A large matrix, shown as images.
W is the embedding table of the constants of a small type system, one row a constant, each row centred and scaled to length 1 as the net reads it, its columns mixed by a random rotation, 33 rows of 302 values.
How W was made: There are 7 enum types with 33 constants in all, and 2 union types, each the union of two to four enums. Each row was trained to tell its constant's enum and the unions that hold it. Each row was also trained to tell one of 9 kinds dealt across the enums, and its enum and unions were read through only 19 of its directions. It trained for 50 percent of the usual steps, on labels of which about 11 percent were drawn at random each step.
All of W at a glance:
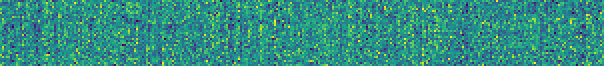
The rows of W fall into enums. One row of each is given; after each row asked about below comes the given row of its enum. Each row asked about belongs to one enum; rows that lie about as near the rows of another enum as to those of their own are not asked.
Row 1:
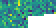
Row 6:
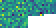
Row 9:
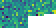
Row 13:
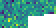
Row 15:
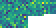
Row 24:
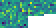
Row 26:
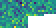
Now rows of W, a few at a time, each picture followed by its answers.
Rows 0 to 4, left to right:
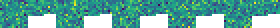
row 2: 1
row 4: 13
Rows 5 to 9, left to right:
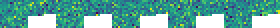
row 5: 1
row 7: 9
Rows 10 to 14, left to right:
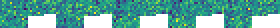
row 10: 24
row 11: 24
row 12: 15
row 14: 15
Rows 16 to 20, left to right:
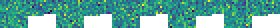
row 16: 1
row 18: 24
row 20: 26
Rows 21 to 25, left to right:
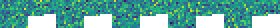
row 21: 15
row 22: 13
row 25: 13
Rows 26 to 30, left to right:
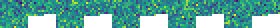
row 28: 9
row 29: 1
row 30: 13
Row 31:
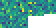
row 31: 24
